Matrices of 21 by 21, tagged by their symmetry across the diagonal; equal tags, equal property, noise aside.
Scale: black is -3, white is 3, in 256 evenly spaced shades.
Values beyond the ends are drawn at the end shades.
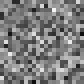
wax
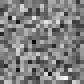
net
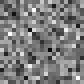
wax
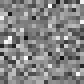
net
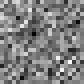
wax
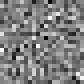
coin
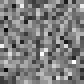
net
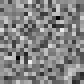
wax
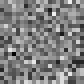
coin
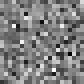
coin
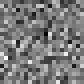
net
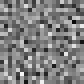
coin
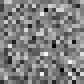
coin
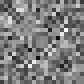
wax
